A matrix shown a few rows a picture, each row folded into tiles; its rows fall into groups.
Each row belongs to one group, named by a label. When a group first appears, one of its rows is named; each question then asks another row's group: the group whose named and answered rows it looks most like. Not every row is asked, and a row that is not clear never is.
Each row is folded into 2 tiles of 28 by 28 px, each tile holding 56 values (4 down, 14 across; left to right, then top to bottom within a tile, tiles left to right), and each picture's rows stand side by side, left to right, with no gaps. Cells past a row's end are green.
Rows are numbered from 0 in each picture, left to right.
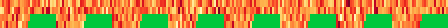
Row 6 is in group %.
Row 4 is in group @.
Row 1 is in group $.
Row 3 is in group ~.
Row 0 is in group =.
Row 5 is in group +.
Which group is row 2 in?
@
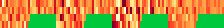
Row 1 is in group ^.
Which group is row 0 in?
+
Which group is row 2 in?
%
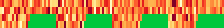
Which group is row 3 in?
^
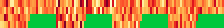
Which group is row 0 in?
^
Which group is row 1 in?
@
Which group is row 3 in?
$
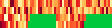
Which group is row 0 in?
%
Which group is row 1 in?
~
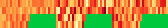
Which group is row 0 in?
+
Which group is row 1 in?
=
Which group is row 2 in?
@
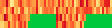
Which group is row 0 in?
^
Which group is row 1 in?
@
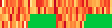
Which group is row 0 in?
+
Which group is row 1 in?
@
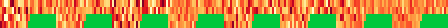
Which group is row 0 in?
%
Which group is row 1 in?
+
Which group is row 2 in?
@
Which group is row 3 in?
+
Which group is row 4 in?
$
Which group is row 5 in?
~
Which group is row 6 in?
^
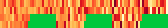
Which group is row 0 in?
~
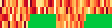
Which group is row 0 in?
@
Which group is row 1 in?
~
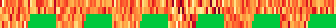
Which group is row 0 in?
+
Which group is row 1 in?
=
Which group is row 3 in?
~
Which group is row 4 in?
$
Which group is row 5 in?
@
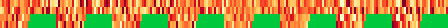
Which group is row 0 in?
=
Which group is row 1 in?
@
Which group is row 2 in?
~
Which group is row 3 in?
@
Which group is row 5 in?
$
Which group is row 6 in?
%
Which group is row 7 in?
%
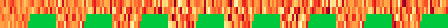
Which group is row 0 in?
~
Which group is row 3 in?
^
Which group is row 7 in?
%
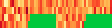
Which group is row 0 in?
%
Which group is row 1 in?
+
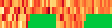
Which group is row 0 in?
=
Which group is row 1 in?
^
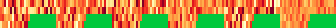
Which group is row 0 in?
~
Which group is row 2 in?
@
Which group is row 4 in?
=
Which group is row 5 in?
+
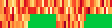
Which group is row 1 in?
$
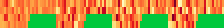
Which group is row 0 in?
^
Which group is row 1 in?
=
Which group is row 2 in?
^
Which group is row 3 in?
^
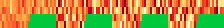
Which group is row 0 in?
$
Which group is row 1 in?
@
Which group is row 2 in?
~
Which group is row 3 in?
=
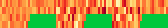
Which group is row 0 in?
+
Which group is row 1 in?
=
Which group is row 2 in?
%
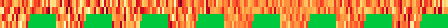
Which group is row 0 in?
=
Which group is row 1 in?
~
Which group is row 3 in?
%
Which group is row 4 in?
~
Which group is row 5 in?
+
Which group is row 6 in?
~
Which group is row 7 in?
=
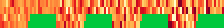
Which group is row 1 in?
$
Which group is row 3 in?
%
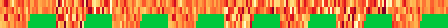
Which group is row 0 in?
^
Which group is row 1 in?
@
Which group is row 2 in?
~
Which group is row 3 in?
^
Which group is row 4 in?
=
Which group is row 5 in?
$
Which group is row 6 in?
=
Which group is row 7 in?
%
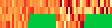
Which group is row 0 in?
$
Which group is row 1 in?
~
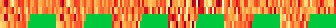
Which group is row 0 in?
^
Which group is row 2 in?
@
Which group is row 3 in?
@
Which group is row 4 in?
~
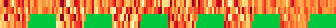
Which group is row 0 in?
^
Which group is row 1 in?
^
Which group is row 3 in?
@
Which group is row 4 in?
%
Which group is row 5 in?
%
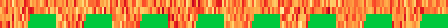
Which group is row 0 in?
$
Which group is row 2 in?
~
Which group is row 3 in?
@
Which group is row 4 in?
+
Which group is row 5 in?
=
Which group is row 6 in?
+
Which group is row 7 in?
$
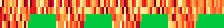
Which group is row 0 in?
@
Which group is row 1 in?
~
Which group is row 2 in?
~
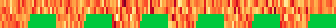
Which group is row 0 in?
$
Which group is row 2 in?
%
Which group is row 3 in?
^
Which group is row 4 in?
~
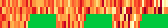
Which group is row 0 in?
@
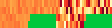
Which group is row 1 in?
~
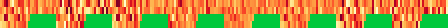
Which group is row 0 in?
^
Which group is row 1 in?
~
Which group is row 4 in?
$
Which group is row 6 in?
^
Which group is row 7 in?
@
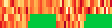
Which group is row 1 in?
$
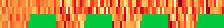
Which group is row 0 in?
+
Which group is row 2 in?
$
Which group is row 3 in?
%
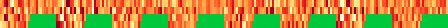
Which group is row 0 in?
^
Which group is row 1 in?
%
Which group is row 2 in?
=
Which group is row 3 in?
%
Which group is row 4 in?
=
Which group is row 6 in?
%
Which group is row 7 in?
@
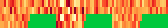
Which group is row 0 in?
~
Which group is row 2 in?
+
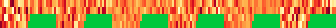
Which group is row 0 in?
%
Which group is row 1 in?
=
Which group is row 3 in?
$
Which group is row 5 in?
=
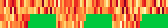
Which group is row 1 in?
+
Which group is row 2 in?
~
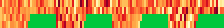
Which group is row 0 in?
+
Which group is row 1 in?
@
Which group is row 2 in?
$
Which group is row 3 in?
=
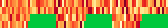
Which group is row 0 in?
+
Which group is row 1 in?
@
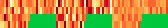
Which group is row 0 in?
^
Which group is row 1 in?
@
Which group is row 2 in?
+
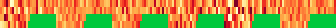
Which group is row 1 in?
+
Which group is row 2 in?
~
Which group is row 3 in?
$
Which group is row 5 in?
+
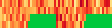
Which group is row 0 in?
+
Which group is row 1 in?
@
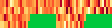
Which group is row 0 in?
^
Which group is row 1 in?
~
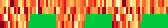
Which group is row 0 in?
%
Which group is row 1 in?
=
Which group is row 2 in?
%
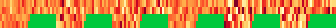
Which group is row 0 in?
$
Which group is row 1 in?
^
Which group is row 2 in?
$
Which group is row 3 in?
=
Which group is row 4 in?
%
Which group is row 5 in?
=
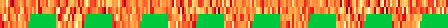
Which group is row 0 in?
%
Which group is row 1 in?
=
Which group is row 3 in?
~
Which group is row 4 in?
+
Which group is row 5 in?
$
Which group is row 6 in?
~
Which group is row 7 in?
$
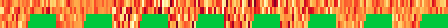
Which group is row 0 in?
=
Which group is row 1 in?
%
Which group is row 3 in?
@
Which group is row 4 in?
@
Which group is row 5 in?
$
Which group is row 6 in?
+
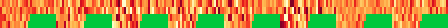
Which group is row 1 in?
$
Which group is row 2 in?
^
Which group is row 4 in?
^
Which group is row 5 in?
%
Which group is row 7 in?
+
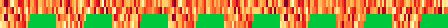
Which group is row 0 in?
^
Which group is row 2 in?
=
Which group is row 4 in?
~
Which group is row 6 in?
=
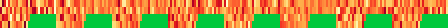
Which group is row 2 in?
^
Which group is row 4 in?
+
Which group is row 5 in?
%
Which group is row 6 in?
=
